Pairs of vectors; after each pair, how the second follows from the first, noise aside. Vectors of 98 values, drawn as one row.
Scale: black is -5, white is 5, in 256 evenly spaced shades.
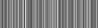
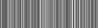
reversed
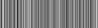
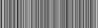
copied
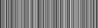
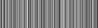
reversed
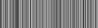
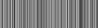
reversed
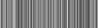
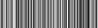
scaled up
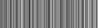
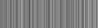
shrunk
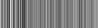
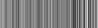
reversed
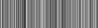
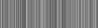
shrunk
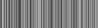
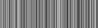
reversed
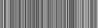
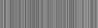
shrunk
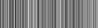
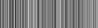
copied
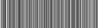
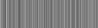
shrunk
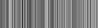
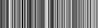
scaled up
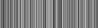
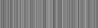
shrunk
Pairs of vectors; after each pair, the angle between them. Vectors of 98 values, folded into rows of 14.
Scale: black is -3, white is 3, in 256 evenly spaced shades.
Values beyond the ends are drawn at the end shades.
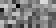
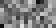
partly opposed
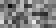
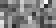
partly aligned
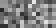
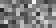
nearly parallel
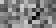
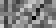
partly aligned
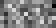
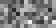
partly opposed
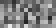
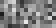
partly opposed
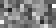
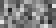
nearly parallel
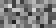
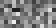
nearly opposite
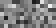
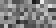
nearly parallel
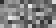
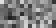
nearly opposite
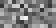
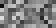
partly aligned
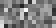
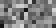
nearly opposite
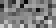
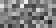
nearly opposite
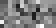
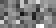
nearly parallel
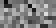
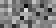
orthogonal
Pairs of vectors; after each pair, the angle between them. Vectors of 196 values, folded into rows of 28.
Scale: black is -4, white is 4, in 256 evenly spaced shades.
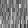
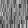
nearly opposite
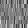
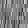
partly aligned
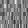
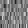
nearly opposite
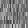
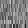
nearly opposite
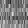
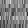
nearly opposite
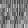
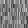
partly opposed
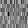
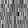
orthogonal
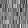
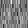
partly aligned
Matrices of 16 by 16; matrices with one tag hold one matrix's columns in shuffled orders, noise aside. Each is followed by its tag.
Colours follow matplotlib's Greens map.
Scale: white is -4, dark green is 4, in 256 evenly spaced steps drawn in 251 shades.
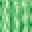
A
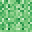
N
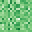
N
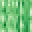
A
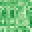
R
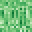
R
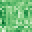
R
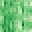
A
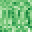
R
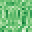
R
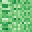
N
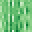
A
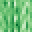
A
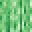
A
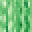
A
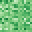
N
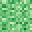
N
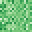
N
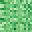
N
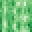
A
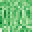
R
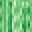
A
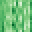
A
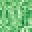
R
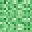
N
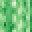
A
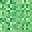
N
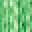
A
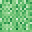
N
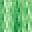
A
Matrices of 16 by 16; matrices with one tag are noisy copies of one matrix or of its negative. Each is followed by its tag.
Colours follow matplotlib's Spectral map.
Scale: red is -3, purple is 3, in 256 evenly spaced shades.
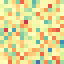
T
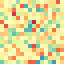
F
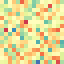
T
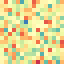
T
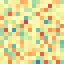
T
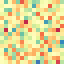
T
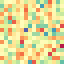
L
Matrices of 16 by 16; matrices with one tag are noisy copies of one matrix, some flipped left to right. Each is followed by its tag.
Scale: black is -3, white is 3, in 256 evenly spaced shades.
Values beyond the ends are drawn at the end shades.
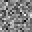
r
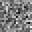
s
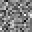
r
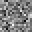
r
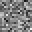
r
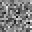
s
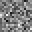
r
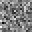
s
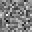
r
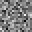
r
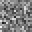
s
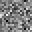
r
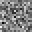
s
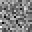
s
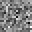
s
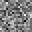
r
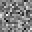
r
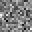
r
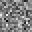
r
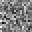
s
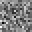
s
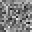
s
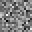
r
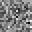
s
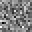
s
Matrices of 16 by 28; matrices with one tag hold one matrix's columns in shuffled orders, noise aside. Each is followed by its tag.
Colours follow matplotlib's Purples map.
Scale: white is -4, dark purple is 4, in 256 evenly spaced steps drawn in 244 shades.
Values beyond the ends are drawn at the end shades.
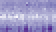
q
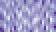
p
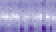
q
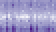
q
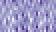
p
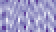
p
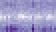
q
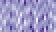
p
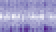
q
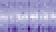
q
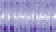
q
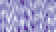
p
